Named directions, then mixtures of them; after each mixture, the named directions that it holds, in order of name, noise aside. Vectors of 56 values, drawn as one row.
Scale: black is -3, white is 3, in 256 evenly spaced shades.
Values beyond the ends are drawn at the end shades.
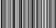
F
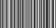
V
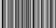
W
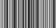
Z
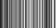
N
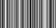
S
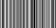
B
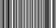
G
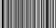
G, V, W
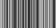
Z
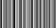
F, W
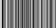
W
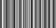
W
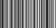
N, V, W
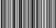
F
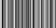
W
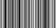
B, S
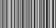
V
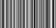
B, G, V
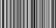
B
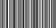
B, N, Z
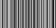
V, W, Z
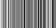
N, S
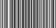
G, V, Z
